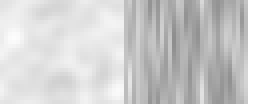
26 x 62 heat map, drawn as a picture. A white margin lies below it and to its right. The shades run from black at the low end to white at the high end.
The table splits into one row of 2 panels. Panel 1,1: very high, blotchy, faint in contrast. Panel 1,2: high, streaked downward.
